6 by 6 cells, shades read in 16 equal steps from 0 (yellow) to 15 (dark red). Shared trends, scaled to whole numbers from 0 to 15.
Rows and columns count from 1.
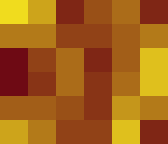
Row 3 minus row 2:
8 4 -3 2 0 -5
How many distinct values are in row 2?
3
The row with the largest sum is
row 3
